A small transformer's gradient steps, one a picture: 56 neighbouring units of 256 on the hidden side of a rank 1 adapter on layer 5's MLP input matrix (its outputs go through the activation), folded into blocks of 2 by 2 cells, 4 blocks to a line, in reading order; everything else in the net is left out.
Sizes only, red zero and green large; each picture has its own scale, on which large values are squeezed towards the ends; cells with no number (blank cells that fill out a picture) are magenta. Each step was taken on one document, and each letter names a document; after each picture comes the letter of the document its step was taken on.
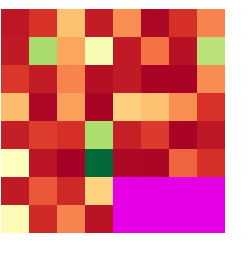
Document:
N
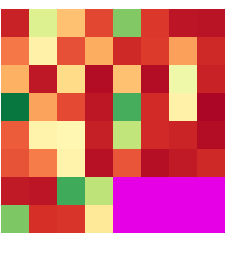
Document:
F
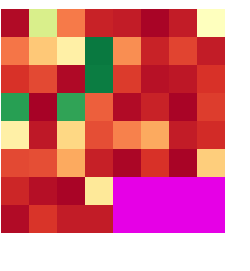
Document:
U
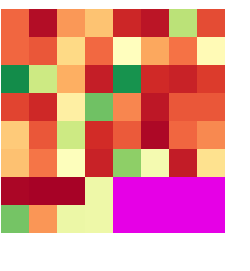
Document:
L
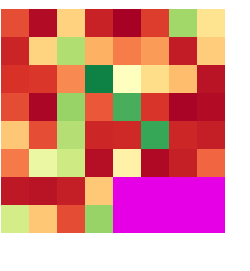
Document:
L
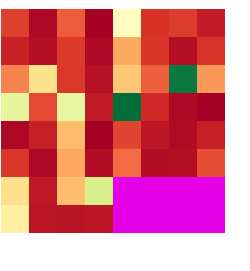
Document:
F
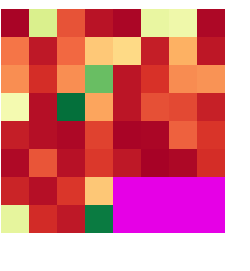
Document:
U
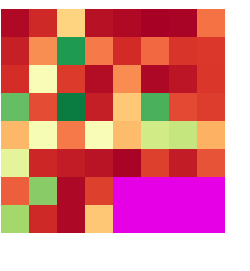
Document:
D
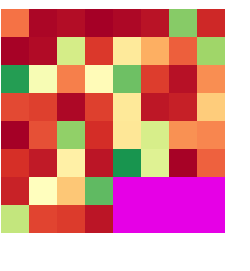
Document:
L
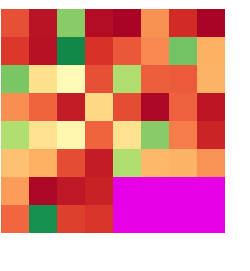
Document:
L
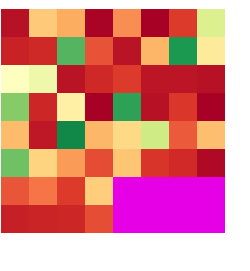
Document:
D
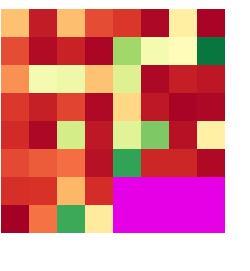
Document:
L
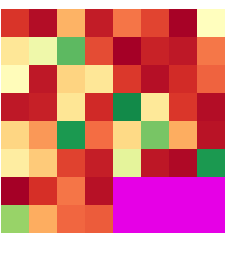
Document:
D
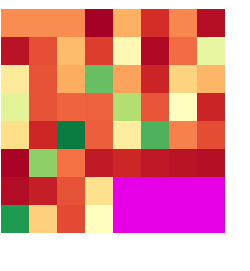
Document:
F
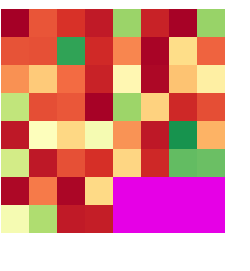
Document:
D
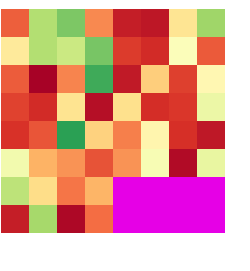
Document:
U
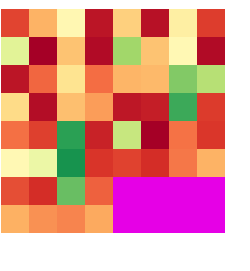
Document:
F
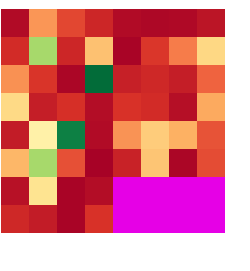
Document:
U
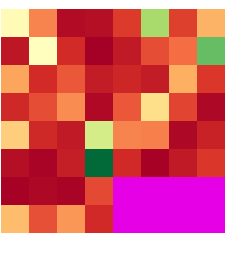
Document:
N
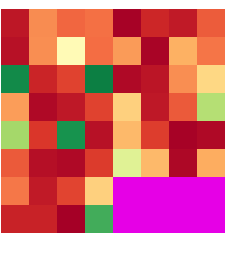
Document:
U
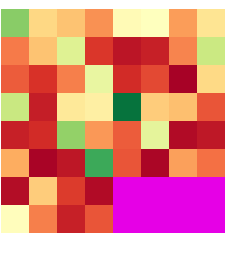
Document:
N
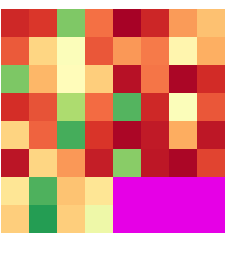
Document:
L
